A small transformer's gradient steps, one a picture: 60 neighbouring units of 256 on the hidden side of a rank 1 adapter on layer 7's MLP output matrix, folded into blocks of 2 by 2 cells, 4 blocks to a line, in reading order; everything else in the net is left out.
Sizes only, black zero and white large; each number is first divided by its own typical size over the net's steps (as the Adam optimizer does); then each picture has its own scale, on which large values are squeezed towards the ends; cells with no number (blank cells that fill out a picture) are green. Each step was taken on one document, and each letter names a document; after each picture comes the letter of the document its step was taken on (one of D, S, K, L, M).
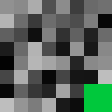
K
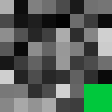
K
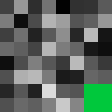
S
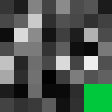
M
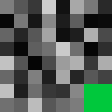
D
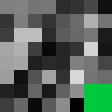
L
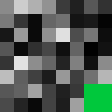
S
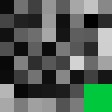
D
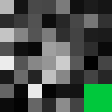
L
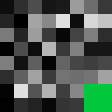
S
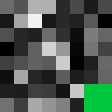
M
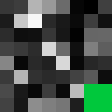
M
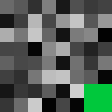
S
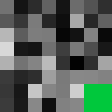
L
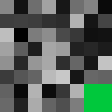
L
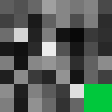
M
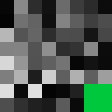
L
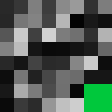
K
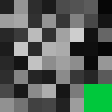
S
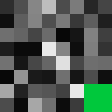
M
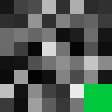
M
